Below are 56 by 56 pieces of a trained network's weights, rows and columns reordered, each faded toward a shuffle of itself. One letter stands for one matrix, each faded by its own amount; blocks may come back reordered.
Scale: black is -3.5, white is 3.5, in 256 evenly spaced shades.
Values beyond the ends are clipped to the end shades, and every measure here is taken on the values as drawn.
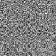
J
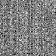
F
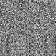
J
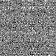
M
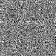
J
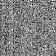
F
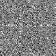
J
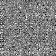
M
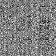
F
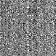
F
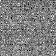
M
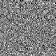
J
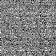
M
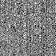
F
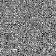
J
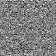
M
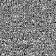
J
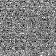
M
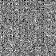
F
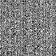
F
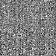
F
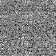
M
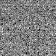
M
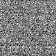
M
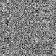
J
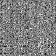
F
